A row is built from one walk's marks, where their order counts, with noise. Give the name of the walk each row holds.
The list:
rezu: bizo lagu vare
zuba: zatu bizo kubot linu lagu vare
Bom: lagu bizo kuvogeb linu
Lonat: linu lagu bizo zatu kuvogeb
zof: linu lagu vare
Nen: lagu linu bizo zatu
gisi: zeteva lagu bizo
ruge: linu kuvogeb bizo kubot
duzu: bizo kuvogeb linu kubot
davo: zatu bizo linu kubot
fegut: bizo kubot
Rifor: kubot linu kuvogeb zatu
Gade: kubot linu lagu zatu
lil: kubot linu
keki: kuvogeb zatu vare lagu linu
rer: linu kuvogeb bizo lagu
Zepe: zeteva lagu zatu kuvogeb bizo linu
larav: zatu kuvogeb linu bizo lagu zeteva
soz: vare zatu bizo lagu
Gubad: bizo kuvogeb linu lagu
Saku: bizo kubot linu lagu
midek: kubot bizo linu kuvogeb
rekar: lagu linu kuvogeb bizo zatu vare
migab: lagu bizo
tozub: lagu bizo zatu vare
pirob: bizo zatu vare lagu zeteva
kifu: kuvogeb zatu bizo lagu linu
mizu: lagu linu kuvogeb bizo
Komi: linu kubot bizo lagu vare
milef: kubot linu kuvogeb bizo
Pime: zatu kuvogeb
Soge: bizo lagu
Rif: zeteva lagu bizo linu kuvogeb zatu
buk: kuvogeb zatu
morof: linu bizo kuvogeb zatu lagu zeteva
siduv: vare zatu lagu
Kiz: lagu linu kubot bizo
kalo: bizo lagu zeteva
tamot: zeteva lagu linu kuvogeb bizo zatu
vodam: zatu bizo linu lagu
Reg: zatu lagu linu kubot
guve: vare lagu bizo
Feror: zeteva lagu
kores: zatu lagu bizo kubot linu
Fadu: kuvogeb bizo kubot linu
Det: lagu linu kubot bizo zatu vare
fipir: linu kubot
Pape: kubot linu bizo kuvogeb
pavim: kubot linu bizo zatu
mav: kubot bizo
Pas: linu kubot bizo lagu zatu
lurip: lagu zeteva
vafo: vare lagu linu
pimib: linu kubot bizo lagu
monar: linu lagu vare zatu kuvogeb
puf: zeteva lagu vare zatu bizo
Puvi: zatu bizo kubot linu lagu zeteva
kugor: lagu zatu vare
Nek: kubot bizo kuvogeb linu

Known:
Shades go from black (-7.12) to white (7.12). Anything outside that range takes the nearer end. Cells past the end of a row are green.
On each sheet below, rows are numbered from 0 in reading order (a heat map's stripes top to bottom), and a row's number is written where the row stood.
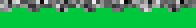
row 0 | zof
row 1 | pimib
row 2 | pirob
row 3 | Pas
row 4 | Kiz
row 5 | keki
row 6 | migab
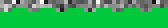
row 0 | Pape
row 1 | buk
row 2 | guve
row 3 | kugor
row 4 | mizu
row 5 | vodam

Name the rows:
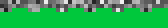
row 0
soz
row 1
Gubad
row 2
Reg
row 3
Feror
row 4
davo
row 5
rer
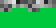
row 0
Det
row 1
tamot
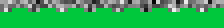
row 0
duzu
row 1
lurip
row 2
Zepe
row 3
larav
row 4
ruge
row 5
Soge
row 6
vafo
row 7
kores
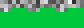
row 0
Nek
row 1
zuba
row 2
Rifor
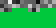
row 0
Nen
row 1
morof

